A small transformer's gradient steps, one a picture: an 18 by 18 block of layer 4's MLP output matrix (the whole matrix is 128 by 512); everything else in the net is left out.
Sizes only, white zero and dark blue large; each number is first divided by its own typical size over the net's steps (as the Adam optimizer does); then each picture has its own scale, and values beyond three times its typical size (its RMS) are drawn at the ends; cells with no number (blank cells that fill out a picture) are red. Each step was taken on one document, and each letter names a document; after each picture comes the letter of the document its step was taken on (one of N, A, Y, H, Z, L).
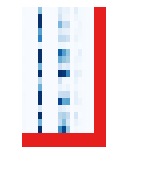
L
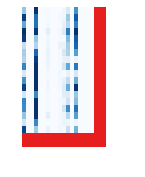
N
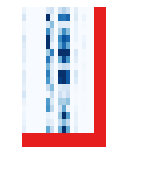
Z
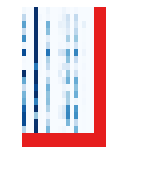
N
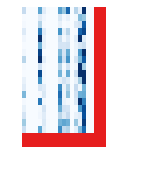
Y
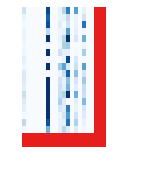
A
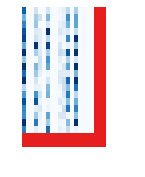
N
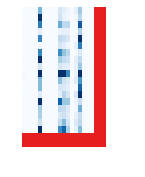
L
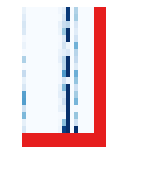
A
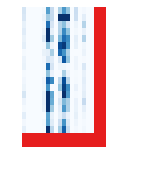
Z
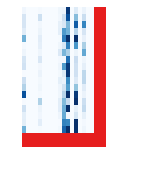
A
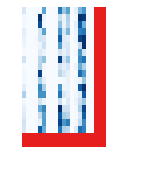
Y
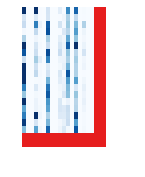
N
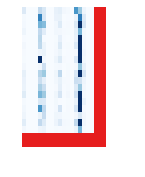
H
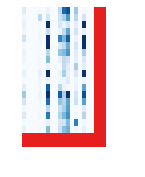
A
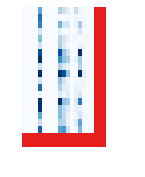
L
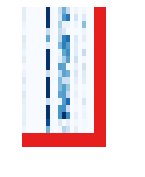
Z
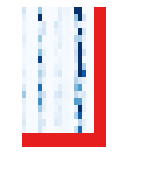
H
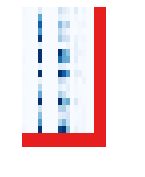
L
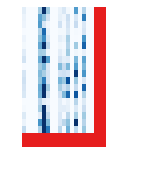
Y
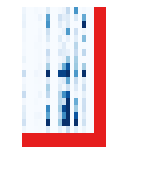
A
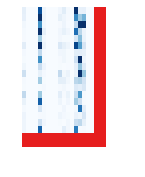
H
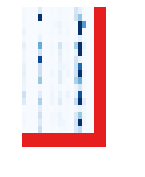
H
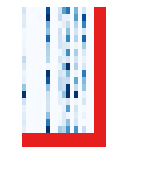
A
